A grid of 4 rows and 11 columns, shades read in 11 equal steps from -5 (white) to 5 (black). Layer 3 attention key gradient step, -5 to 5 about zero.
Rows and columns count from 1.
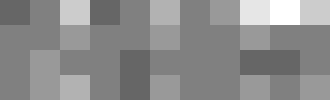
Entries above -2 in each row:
6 11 11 10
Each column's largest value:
1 0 0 1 1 0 0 0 1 1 0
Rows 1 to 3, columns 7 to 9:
0 -1 -4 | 0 0 -1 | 0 0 1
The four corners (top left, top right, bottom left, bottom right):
1 -3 0 -1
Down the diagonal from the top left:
1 0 0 0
